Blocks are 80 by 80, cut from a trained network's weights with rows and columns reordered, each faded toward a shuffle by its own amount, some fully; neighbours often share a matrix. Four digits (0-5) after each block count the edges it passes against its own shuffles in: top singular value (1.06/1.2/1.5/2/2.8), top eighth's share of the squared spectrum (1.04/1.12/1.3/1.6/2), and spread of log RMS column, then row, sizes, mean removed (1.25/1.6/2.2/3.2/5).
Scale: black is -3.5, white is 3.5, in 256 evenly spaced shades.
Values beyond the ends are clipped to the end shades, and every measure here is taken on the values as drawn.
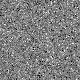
0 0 0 0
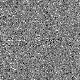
2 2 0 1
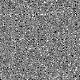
3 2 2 1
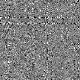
3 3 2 1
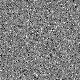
0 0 0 0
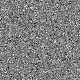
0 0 0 0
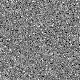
0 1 0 0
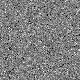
0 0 0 0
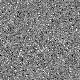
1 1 0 0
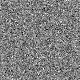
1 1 0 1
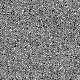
0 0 0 0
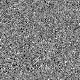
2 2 0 2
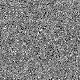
1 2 0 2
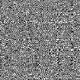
3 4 2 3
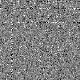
3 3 2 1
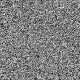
2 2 1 0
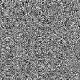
3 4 2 1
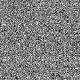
3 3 1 1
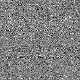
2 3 1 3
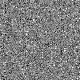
1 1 0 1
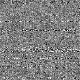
3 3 1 3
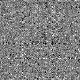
3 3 2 1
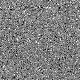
2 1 0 0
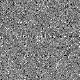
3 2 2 1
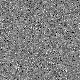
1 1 0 0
